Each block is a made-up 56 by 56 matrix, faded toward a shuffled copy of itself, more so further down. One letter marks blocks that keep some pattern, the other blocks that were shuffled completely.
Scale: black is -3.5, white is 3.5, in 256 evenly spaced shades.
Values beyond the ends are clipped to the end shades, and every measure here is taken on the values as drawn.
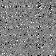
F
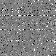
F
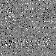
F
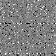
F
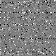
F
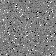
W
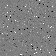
W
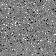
W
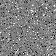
W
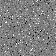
W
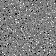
W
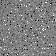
W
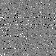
F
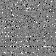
F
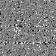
F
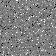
W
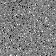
W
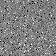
W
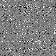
F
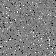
W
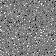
W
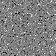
W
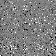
F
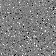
W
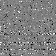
F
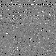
F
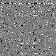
F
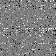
F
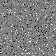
W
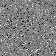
W
